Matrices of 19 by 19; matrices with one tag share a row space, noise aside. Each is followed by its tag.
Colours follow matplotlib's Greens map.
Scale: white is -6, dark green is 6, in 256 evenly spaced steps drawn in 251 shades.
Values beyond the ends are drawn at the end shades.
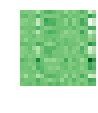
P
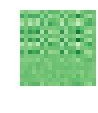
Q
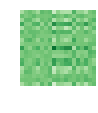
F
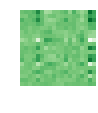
P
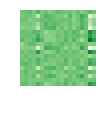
P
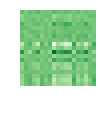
F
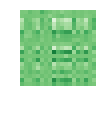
F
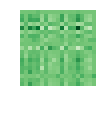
Q
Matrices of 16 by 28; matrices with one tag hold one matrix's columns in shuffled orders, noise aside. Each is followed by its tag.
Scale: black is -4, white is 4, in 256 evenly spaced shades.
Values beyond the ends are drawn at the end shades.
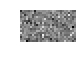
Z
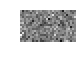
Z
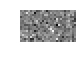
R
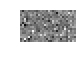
R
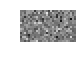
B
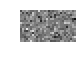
B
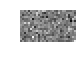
B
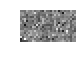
R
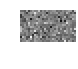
B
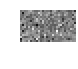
R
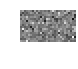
B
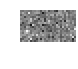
R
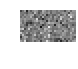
Z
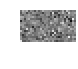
B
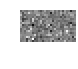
R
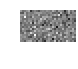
Z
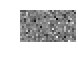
B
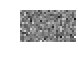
B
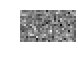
R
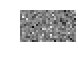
Z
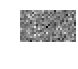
Z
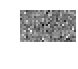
R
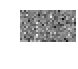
Z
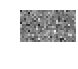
R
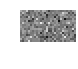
B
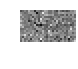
R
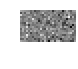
Z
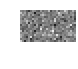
R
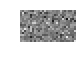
B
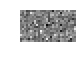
R
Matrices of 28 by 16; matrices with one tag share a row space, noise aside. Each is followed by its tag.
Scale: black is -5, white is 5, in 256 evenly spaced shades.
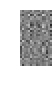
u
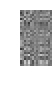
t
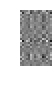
u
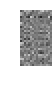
t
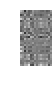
t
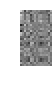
t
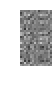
t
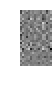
u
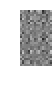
u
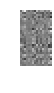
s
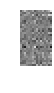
s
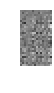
s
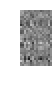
t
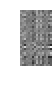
s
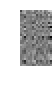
s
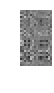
t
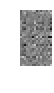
s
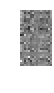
t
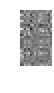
t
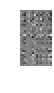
s
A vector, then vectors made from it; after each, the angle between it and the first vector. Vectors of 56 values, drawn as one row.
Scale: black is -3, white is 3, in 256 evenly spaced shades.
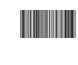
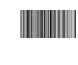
partly opposed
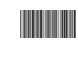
orthogonal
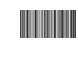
orthogonal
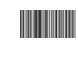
partly aligned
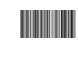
partly aligned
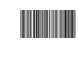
nearly parallel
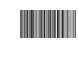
partly opposed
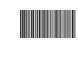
orthogonal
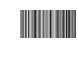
orthogonal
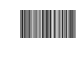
orthogonal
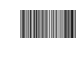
nearly parallel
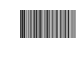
partly aligned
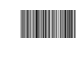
partly aligned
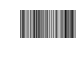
nearly parallel
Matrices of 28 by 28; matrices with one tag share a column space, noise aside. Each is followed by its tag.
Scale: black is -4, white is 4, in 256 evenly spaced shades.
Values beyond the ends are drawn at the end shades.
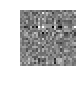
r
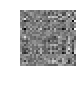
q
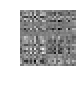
q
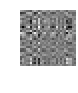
r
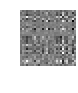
q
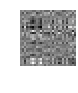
r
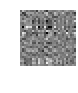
r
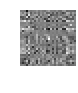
q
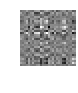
r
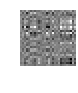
r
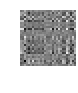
q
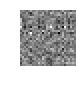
r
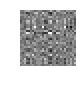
r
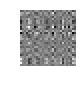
r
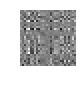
q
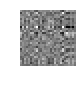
r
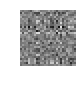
r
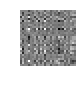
q
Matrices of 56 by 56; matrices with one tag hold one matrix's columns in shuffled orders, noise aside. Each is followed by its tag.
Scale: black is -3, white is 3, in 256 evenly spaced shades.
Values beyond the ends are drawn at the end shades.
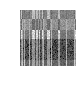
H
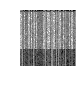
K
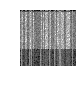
K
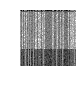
K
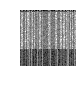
K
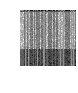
K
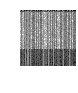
K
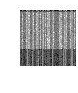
K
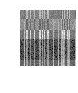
H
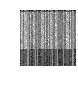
K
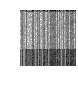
K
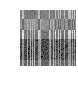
H
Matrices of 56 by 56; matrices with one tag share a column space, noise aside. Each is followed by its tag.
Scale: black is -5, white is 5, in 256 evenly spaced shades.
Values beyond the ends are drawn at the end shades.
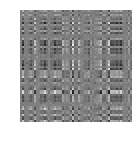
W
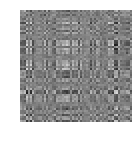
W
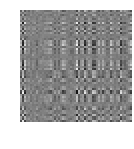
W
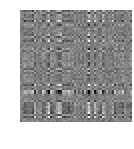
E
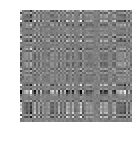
E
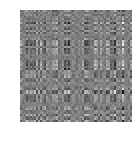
W
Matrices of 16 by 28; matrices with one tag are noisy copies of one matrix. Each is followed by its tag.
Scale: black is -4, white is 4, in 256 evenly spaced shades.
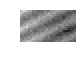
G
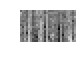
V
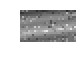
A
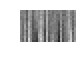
V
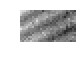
G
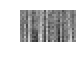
V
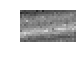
A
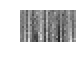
V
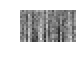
V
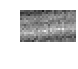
A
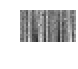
V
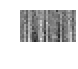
V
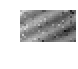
G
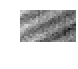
G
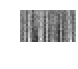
V
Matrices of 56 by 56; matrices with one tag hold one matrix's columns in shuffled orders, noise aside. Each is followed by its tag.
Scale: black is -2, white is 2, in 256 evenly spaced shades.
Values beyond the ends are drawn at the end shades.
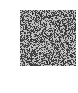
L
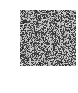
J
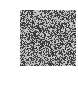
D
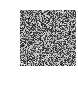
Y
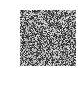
D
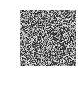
J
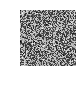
J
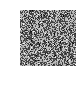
J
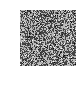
J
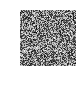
L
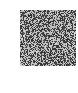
L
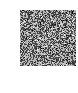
Y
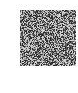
J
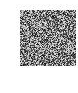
L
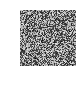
L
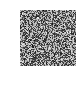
L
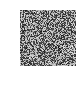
Y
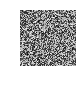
J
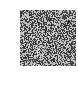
Y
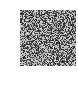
Y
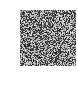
Y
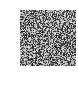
D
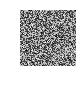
Y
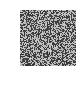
L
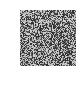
D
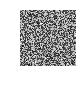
J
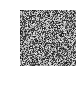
J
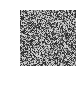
D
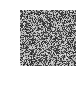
Y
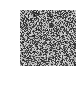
Y
